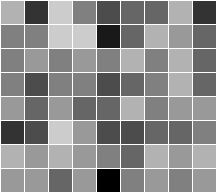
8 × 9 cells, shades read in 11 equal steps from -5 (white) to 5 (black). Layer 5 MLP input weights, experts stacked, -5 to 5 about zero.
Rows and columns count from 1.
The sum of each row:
3 -3 -5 4 -3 7 -10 1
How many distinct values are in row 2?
6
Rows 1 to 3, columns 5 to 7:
2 1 1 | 4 1 -2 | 0 -2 0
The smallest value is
-3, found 4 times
